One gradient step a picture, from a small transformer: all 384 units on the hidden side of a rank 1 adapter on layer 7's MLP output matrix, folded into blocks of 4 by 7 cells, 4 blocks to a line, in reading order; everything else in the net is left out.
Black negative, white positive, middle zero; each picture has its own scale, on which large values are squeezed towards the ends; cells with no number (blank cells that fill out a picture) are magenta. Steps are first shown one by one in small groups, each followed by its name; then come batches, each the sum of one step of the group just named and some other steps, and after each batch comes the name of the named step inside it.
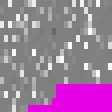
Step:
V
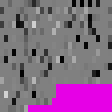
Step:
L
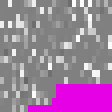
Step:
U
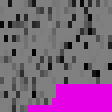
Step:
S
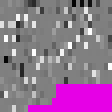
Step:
L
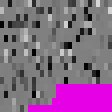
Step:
S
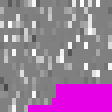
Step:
L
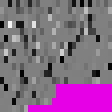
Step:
L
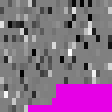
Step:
L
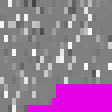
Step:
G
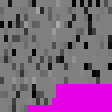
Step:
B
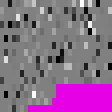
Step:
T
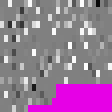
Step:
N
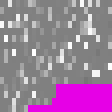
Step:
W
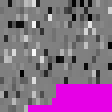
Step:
G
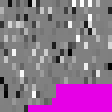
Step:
G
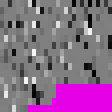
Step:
B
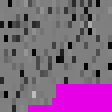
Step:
T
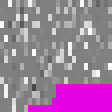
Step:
N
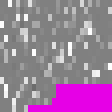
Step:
N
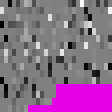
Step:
B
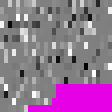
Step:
T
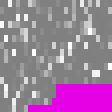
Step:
W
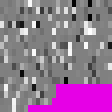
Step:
N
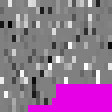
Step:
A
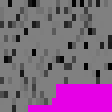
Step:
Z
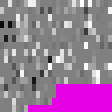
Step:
A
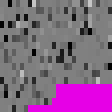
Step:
A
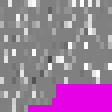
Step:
A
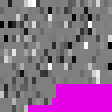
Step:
A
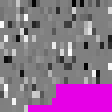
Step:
Z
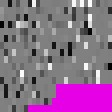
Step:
A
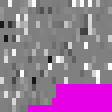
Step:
A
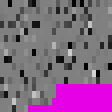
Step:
Z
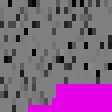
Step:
Z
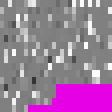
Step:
A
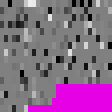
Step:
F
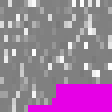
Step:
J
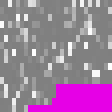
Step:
J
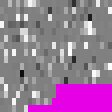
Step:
F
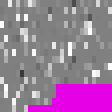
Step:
F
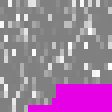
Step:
J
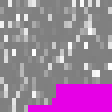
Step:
J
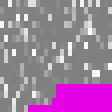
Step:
J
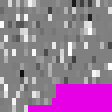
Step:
F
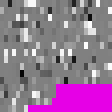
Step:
F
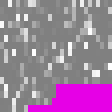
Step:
J
